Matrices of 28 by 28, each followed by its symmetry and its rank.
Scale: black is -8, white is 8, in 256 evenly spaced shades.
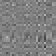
neither, rank three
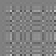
symmetric, rank one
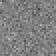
antisymmetric, full rank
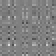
neither, rank two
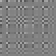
symmetric, rank one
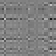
neither, rank two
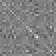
symmetric, rank five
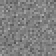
antisymmetric, full rank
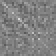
symmetric, rank five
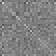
symmetric, rank five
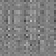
neither, rank three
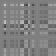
symmetric, rank one
